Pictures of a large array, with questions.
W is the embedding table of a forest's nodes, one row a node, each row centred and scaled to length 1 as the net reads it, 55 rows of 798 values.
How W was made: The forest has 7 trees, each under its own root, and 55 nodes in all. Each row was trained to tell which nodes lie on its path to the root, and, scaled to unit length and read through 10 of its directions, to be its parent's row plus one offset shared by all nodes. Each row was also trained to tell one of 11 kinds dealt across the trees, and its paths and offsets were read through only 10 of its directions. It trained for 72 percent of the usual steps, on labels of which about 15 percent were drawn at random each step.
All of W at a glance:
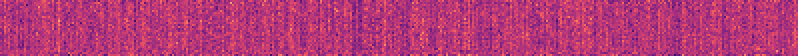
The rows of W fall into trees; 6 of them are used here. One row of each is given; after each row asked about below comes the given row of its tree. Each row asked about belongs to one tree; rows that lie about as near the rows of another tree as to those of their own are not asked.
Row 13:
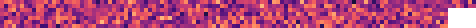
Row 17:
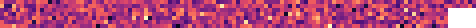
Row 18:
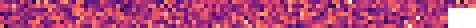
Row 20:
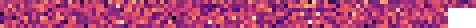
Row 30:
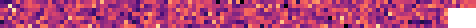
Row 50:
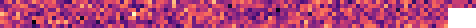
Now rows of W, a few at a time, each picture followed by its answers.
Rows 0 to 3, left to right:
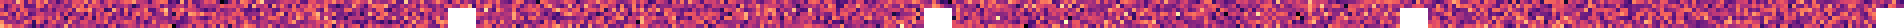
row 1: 17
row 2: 20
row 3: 20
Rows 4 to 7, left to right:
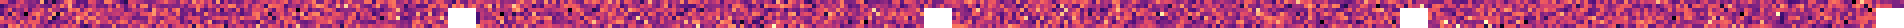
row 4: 18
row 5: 20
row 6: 17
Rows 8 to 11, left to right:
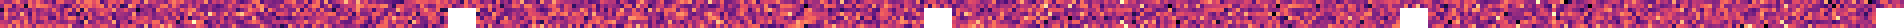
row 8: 20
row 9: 13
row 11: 17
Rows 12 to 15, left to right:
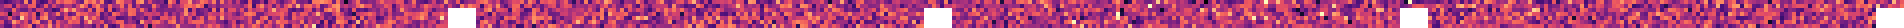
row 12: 30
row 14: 17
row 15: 30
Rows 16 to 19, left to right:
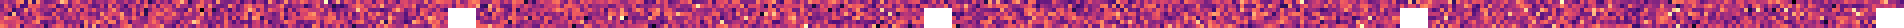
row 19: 17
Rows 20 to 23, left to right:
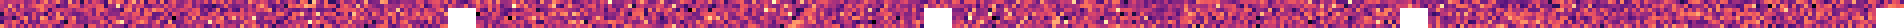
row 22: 17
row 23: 18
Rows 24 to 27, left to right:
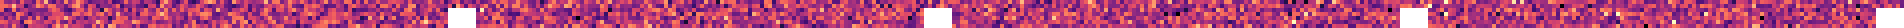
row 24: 13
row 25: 20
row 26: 18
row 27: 17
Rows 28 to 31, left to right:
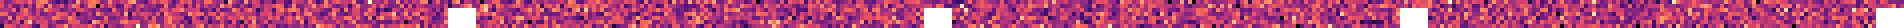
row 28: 17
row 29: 20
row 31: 17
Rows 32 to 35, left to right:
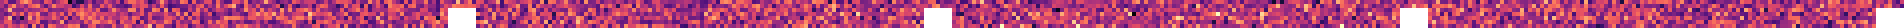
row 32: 18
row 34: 18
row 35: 50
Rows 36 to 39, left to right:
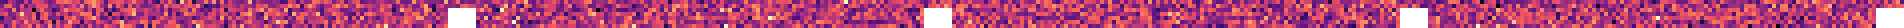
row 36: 20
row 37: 18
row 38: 20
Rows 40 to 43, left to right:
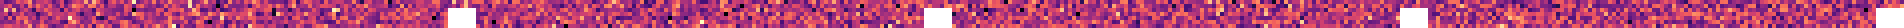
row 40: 20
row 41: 18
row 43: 18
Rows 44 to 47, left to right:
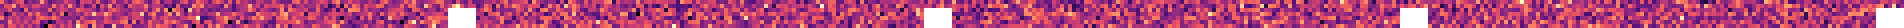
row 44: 18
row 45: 20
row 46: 18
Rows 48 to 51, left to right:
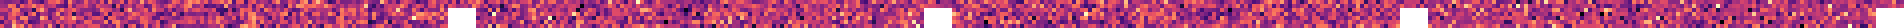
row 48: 30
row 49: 17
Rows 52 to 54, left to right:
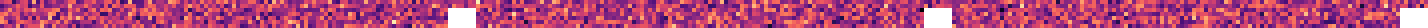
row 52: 50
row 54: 30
